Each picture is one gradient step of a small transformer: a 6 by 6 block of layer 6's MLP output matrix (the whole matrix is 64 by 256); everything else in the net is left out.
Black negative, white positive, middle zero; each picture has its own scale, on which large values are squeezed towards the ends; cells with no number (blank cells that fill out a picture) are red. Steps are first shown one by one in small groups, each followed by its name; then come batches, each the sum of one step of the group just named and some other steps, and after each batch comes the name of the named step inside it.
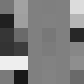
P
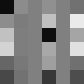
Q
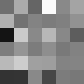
P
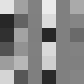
P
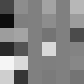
P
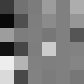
P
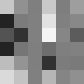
P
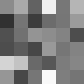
P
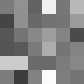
P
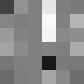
Q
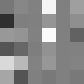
P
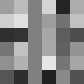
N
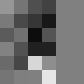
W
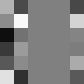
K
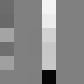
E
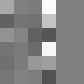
W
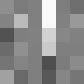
K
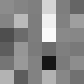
K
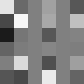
K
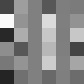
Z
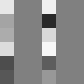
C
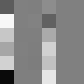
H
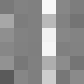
H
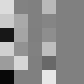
C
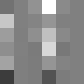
H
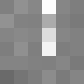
H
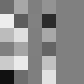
H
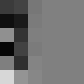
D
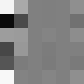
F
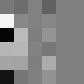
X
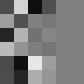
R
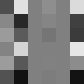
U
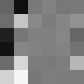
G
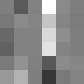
G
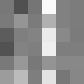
G
